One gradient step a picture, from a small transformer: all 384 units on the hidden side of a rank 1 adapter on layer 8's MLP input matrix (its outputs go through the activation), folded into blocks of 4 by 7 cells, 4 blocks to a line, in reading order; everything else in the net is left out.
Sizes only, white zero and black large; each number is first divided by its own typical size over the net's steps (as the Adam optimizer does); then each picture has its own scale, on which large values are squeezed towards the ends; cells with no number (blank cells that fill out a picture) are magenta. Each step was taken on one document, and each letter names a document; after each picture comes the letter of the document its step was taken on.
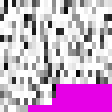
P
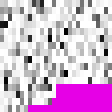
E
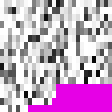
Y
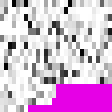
P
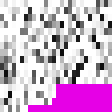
Y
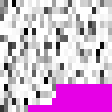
P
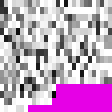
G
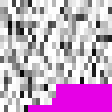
G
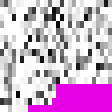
Y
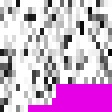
Y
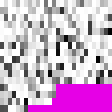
P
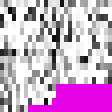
Y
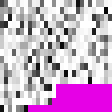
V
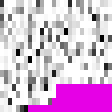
E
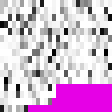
V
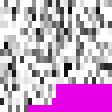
Y
